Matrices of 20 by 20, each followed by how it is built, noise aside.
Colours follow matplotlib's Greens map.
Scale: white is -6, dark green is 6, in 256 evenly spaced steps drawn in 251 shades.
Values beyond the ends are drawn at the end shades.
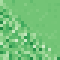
lower triangular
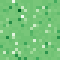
sparse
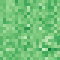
low rank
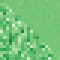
lower triangular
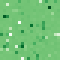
sparse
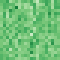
low rank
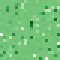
sparse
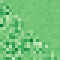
lower triangular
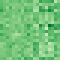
low rank
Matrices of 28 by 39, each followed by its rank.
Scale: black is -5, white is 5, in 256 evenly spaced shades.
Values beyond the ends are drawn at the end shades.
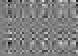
two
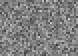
full rank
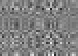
three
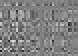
three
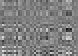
two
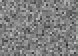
full rank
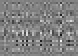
three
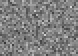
full rank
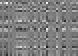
two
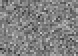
full rank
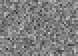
full rank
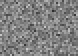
full rank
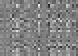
three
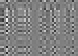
two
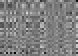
three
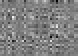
three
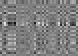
two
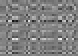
two
